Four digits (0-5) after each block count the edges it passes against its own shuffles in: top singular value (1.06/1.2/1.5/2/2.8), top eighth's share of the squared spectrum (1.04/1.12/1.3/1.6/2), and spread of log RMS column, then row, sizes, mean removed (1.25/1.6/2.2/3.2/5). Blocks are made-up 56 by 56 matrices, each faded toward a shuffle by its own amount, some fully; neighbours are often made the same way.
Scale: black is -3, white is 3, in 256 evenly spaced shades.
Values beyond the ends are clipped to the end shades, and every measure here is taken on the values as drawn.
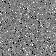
0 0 0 0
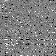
3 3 1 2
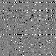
4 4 1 2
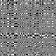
4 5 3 4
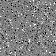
2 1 0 0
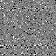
3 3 1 2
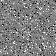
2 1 0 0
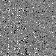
1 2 2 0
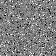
0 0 0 0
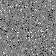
0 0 0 0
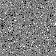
0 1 0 1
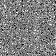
0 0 0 0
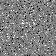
0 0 0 0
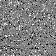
2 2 0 0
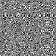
4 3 2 2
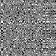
4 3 2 2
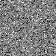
2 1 0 0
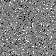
1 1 0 0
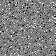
0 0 0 0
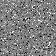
1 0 0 0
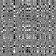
5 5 3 3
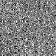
3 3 1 1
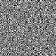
4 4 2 2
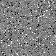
1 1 0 0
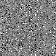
3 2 2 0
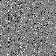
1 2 2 0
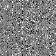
2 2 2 0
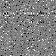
3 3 1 1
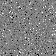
1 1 1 0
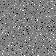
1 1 0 1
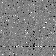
3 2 0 0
